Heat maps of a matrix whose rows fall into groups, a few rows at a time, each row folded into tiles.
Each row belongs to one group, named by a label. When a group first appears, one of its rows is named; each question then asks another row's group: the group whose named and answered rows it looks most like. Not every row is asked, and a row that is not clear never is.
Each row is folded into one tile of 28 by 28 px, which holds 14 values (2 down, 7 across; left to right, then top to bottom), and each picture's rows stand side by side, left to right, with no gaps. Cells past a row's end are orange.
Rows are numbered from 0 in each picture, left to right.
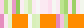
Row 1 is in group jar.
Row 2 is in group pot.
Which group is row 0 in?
pot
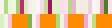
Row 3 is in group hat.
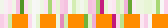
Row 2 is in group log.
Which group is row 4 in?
pot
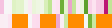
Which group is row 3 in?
jar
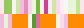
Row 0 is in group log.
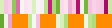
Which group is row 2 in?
jar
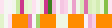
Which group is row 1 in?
hat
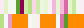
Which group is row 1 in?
log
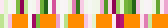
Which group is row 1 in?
log
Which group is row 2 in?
hat
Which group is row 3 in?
hat
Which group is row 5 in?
log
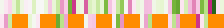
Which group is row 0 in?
log
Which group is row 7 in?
pot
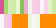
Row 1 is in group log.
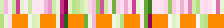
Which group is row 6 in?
jar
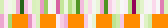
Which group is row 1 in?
pot
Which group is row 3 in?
hat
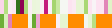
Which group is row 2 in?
jar
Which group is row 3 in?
jar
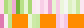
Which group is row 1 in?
jar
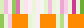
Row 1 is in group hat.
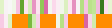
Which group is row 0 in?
hat
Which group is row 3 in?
pot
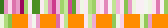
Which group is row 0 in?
jar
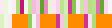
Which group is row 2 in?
pot
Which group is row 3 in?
pot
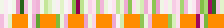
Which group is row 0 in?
hat
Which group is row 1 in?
log
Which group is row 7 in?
pot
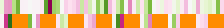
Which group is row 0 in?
log
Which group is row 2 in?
jar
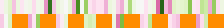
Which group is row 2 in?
hat
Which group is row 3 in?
jar
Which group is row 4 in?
log
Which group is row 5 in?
hat
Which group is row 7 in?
pot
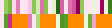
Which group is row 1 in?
pot
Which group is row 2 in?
jar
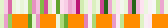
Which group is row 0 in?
log
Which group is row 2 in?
jar
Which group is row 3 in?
hat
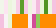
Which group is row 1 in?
log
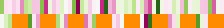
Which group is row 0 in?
jar
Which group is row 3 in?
hat
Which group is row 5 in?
log
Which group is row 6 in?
pot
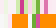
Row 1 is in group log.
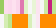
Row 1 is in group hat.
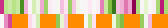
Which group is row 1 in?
pot
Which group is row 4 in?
jar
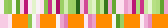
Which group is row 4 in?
jar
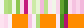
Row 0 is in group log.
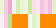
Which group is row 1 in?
jar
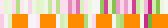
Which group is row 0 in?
pot
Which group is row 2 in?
jar
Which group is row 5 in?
log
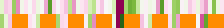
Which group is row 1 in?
hat
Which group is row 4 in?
log
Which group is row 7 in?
log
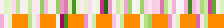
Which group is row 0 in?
pot
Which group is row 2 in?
log
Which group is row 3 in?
hat
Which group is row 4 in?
pot
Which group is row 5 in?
jar
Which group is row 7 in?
pot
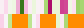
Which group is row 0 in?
hat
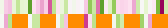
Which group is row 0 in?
log
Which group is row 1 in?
jar
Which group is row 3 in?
pot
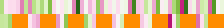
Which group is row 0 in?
jar
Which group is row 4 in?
hat
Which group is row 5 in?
pot
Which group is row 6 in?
pot
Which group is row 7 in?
pot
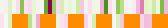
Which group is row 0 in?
hat
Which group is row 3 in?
hat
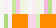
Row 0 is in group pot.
